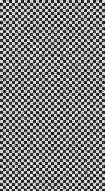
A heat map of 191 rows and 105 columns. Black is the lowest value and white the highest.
No single row or column stands out from its neighbours. On average the colour sits 50% of the way up the scale. The histogram has two humps. No seam splits the table. The left and right halves mirror each other. There is no overall slope.
